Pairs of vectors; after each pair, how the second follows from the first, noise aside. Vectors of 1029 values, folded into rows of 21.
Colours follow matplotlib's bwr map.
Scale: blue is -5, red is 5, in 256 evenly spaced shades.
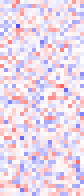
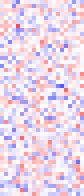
negated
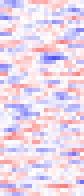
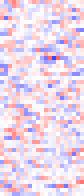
sign-scrambled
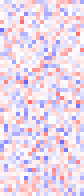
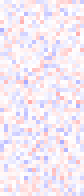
shrunk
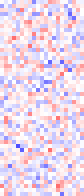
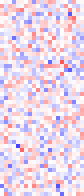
sign-scrambled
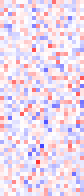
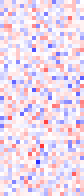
negated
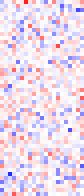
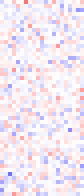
shrunk
